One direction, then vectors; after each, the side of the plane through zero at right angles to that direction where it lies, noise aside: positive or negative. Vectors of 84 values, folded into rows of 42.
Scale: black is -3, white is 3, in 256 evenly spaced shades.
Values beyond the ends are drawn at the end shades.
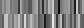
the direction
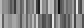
positive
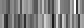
negative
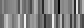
positive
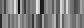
positive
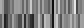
negative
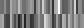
negative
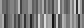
negative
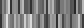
positive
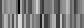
positive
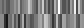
negative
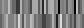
positive
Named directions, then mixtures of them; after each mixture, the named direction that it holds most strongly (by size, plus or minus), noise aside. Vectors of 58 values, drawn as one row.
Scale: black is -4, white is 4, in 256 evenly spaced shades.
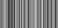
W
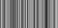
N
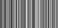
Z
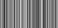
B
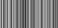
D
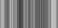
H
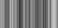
H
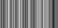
H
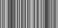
N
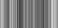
H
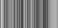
H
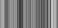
H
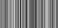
W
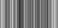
H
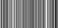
N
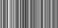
D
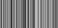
D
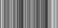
H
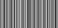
B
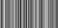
N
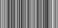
W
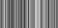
B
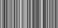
B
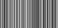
B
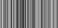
D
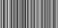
D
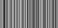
B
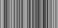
B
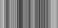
H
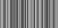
N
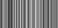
W
